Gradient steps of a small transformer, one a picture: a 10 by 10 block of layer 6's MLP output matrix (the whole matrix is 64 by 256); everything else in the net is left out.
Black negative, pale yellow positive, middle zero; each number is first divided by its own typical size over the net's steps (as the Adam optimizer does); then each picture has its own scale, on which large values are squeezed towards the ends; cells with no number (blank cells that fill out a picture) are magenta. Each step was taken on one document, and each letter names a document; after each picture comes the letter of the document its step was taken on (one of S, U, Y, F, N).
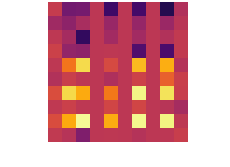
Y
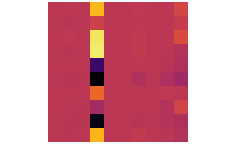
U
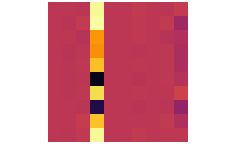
U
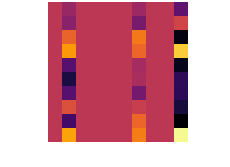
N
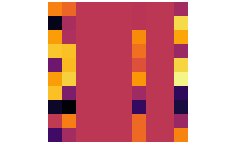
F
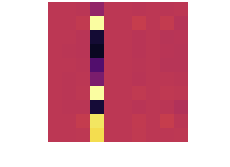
U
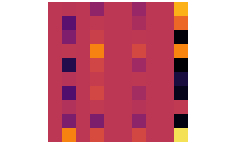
N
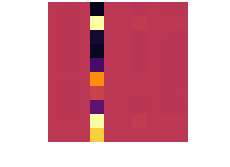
U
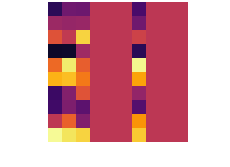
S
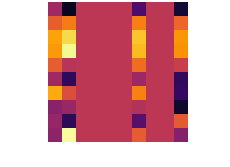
N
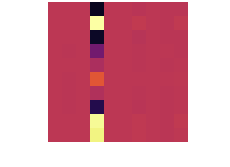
U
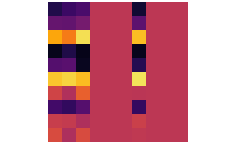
S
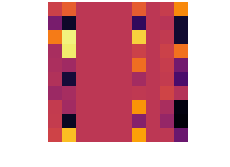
N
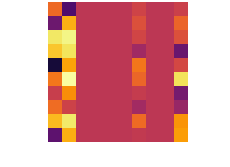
F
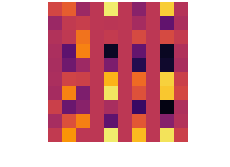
Y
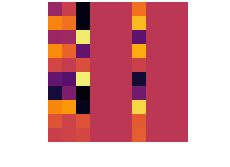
S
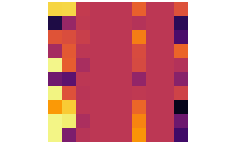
F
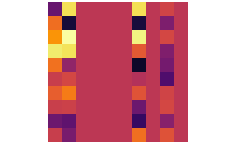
F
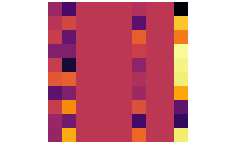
N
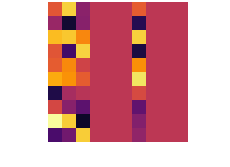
F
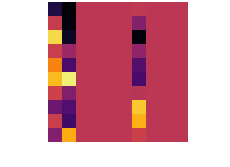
F
